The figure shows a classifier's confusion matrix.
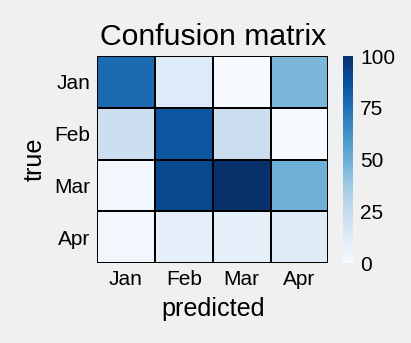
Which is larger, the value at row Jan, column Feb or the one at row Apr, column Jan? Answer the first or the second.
the first
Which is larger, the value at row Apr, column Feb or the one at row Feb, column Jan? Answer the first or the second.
the second
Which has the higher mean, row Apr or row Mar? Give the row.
Mar
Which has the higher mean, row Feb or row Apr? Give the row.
Feb
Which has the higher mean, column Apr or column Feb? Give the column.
Feb
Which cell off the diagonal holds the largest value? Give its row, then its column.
Mar, Feb
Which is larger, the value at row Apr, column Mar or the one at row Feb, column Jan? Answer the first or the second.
the second
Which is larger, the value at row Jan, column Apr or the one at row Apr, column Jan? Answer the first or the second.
the first
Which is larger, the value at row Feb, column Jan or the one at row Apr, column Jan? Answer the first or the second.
the first
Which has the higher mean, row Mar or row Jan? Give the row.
Mar
